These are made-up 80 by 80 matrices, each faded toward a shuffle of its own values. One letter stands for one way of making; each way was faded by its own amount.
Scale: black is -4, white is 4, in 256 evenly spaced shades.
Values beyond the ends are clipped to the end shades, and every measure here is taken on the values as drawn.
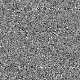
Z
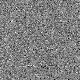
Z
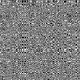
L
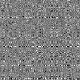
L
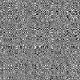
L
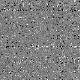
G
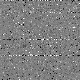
G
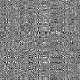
L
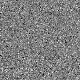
Z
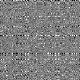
L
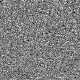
Z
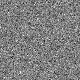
Z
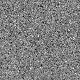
Z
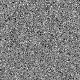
Z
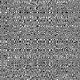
L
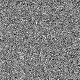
Z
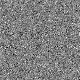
Z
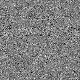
Z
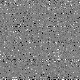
G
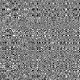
L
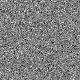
Z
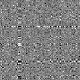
L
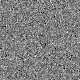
Z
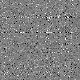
G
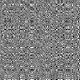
L
